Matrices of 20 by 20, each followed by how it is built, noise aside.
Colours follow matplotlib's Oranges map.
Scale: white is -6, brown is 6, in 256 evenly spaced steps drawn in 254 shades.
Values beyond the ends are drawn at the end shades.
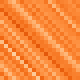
Toeplitz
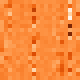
uneven columns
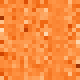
uneven columns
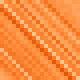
Toeplitz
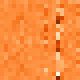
uneven columns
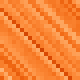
Toeplitz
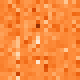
uneven columns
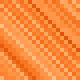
Toeplitz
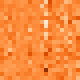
uneven columns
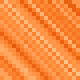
Toeplitz
